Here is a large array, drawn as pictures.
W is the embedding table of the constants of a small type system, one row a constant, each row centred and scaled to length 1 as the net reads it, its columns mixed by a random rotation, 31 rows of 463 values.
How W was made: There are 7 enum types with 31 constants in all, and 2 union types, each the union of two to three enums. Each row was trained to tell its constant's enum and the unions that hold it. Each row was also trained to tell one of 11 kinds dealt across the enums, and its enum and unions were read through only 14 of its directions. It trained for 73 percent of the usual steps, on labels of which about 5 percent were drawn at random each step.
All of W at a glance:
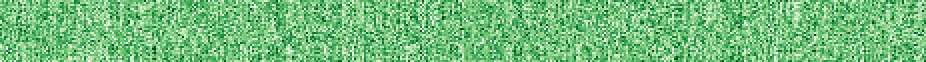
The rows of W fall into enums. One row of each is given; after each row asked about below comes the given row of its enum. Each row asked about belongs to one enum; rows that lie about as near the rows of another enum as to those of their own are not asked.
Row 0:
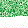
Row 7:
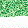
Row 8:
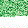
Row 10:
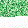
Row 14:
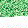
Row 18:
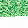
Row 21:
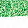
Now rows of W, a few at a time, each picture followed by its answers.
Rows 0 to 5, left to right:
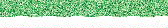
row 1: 8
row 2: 10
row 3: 8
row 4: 10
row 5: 14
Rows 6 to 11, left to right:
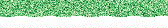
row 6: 8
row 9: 8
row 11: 10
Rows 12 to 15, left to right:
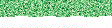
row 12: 14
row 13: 7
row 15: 14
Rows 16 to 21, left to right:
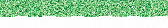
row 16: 18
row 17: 14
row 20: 18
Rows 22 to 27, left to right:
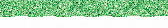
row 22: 0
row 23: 7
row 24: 7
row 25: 0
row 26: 7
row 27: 8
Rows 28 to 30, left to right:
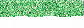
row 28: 10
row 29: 7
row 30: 10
